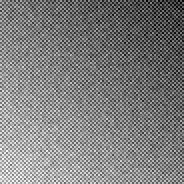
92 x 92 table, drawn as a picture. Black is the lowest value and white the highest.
The field climbs toward the bottom left. The bottom left is the ninth with the highest average. A checkerboard runs through the table. Neither half mirrors the other.
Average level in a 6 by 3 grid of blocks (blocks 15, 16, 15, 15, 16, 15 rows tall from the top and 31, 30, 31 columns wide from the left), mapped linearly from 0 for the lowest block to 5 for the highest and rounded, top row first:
210 / 321 / 321 / 432 / 432 / 543
